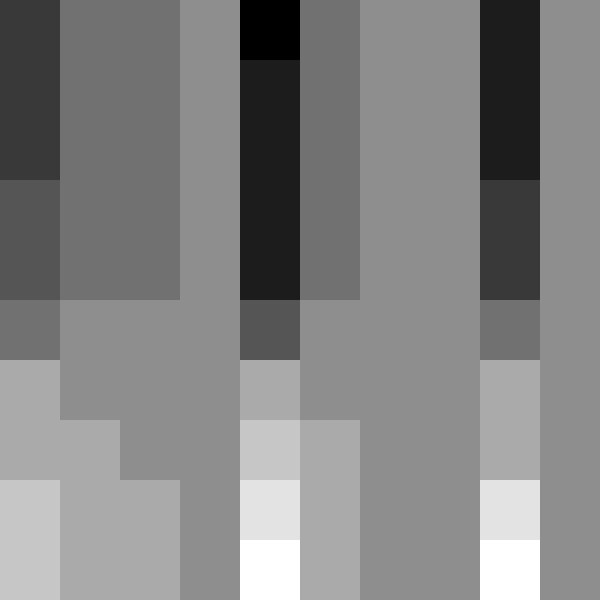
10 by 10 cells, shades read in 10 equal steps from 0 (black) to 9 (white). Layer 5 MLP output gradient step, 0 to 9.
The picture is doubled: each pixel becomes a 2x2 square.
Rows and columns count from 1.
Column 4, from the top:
5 5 5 5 5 5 5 5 5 5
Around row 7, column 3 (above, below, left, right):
5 5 5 5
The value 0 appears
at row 1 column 5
